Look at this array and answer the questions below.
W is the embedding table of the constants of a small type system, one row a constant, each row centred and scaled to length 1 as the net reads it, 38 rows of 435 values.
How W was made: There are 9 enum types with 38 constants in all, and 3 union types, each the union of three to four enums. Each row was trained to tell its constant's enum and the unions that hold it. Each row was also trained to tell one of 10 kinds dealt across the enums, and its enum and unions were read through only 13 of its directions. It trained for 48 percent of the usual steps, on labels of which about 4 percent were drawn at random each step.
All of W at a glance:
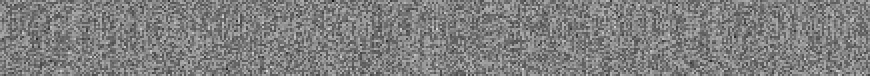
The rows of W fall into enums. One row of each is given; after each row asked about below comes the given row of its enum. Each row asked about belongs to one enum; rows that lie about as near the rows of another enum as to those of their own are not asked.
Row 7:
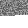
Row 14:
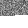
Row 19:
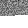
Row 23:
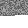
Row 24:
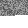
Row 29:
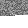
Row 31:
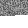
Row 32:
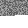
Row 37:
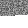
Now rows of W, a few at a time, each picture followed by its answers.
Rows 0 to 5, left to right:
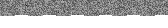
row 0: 24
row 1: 23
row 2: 14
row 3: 31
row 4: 14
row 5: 32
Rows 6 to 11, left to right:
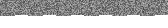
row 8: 23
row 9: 29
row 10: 37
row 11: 14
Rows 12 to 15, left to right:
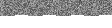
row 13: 14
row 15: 29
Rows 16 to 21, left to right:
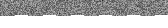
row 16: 32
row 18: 19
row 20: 24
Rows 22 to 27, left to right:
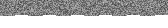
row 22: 19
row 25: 37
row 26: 19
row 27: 29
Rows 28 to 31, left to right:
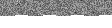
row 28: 37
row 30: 24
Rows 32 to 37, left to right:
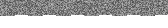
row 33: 24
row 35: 37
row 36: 19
